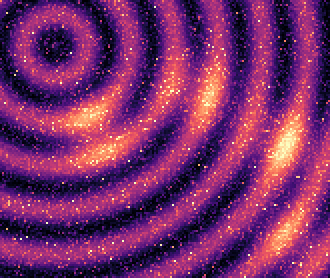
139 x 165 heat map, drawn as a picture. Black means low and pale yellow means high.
Concentric rings centre on the top left. Neither half mirrors the other. No row or column stands out. The middle right is the ninth with the highest average. Four bumps rise from the field.
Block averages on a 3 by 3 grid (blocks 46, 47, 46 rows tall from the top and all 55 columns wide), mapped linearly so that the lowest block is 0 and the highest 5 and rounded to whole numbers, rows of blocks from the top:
0 2 0 | 3 3 5 | 0 0 4
